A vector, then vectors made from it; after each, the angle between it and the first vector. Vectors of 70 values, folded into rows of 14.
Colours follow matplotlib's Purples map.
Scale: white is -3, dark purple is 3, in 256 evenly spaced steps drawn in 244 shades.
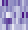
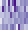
orthogonal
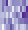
partly aligned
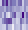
nearly parallel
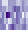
nearly opposite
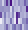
orthogonal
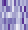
partly aligned
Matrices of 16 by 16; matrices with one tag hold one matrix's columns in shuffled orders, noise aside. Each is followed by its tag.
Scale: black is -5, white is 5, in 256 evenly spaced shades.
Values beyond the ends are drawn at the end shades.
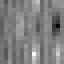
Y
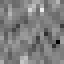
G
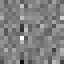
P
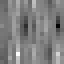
Y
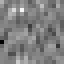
G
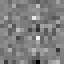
P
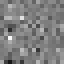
P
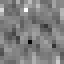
G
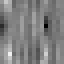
Y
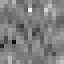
G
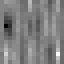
Y
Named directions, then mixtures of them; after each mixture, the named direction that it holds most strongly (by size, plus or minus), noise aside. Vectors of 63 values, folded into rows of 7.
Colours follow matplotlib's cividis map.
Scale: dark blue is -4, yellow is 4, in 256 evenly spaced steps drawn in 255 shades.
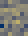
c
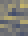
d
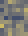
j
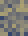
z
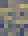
c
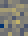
c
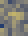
j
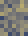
z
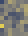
j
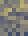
z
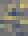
d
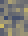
j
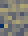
c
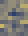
d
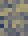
z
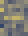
j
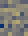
c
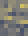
d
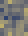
j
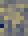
j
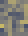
j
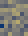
c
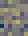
c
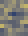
d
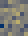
c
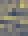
d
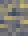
d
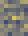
c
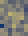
j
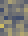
j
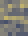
d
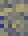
z
